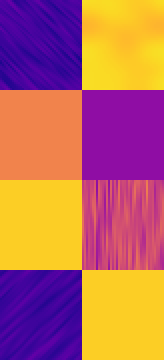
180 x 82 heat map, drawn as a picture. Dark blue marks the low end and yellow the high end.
It is made of 4 by 2 panels. Panel 1,1: very low, slanting down to the right, faint in contrast. Panel 1,2: very high, smooth, faint in contrast. Panel 2,1: high, flat. Panel 2,2: low, flat. Panel 3,1: very high, flat. Panel 3,2: middling, streaked downward. Panel 4,1: very low, slanting up to the right, faint in contrast. Panel 4,2: very high, flat.
